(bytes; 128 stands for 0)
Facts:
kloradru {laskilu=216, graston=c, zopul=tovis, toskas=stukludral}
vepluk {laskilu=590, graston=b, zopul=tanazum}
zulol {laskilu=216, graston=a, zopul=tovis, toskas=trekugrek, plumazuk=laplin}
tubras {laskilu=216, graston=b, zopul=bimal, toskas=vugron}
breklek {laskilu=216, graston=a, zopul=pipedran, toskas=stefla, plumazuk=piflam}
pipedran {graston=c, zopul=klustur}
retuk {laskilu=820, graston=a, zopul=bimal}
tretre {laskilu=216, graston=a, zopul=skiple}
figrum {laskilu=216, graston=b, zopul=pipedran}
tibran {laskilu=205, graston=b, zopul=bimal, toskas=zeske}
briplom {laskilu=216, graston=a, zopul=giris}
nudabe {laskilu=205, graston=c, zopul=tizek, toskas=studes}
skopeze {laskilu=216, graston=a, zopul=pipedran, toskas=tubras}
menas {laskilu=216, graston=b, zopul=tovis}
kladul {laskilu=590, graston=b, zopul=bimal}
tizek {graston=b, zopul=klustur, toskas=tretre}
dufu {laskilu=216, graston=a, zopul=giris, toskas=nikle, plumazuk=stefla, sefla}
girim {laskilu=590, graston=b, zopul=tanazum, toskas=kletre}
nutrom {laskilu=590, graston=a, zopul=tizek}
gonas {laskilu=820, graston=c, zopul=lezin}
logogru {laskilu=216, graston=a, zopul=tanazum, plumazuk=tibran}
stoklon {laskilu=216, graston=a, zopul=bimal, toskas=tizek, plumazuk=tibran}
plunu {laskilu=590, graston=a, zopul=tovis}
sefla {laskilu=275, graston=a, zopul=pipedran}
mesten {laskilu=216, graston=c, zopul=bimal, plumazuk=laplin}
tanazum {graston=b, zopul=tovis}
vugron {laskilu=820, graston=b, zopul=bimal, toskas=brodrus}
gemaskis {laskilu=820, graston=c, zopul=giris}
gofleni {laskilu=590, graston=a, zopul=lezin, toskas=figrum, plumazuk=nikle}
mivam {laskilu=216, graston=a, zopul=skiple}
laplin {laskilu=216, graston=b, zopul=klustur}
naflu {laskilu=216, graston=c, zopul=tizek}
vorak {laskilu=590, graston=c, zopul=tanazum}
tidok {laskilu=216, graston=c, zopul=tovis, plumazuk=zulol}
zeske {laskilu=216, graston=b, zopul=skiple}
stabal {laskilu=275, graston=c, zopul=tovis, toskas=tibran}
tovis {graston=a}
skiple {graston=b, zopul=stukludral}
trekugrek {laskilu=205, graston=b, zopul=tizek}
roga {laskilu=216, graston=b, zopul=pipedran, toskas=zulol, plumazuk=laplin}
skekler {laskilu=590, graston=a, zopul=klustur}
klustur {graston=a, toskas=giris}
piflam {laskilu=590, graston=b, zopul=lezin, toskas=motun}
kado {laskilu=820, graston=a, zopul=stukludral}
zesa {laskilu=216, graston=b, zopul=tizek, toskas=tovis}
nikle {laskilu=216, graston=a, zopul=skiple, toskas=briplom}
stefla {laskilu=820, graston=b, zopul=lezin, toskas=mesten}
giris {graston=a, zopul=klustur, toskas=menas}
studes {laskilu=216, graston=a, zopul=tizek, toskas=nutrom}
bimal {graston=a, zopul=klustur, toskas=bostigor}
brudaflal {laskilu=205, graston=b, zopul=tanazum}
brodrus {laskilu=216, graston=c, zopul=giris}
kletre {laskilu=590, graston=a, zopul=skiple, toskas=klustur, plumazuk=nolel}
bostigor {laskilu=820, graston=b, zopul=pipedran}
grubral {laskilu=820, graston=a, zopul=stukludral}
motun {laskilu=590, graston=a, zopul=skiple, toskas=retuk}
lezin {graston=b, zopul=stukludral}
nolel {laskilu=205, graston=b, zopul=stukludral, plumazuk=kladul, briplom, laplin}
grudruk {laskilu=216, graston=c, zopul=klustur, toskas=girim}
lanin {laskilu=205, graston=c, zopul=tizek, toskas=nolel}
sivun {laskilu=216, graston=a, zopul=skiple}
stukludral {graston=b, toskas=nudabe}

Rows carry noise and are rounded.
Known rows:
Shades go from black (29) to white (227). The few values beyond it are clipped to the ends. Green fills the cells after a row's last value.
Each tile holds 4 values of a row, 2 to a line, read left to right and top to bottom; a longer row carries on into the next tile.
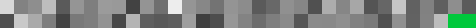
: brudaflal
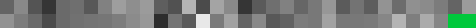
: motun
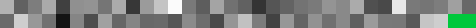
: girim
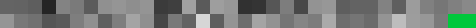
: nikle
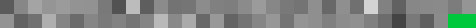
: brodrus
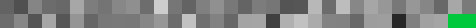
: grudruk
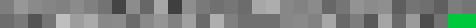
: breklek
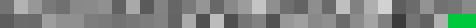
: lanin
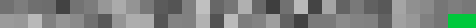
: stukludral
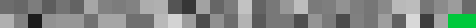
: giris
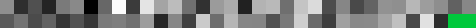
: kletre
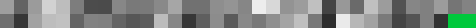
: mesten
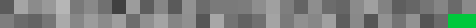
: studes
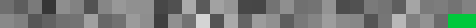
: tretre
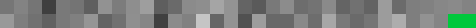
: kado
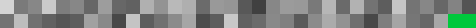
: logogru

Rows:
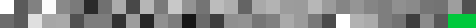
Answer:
tidok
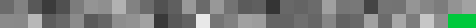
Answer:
piflam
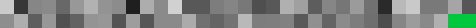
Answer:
menas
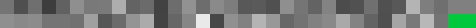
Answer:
zeske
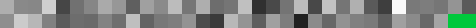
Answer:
tanazum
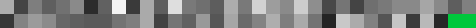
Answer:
nolel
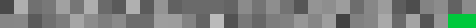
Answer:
sefla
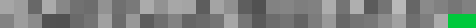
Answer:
plunu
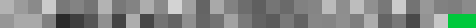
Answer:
vorak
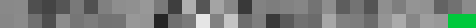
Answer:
gofleni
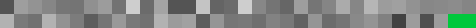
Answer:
pipedran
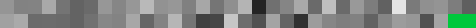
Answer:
tovis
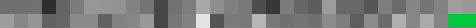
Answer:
stefla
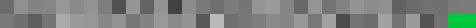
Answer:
skopeze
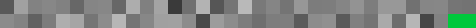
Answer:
bimal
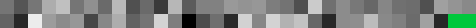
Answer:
laplin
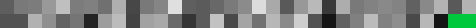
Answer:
kladul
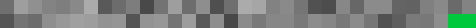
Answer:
trekugrek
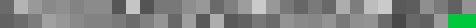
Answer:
nudabe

